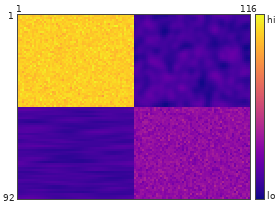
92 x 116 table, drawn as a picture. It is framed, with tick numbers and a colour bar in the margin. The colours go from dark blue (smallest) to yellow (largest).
The table splits into 2 rows of 2 panels. Panel 1,1: very high, fine-grained, faint in contrast. Panel 1,2: very low, blotchy, faint in contrast. Panel 2,1: very low, streaked across, faint in contrast. Panel 2,2: low, fine-grained, faint in contrast.
